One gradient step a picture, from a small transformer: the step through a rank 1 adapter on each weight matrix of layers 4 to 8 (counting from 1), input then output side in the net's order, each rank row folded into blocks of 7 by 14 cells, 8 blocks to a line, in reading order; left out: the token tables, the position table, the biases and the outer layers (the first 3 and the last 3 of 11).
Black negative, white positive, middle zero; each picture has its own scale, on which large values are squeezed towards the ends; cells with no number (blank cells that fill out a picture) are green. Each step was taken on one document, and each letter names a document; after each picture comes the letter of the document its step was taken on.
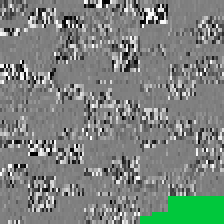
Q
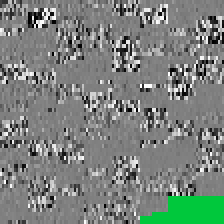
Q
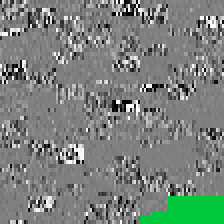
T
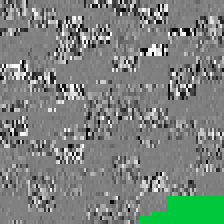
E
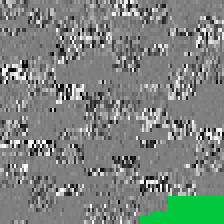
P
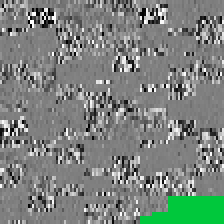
Q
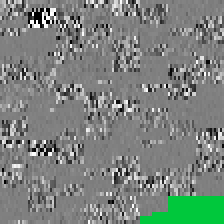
Q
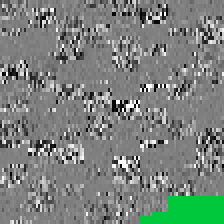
T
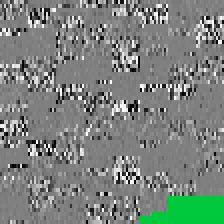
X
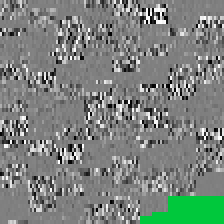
E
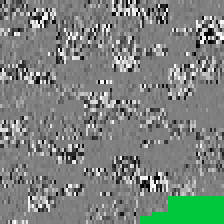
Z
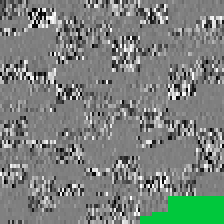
Q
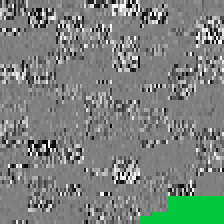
X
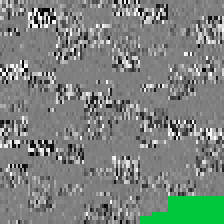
T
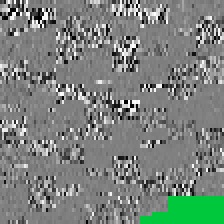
Z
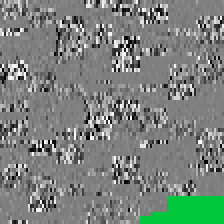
E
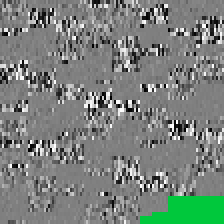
Q
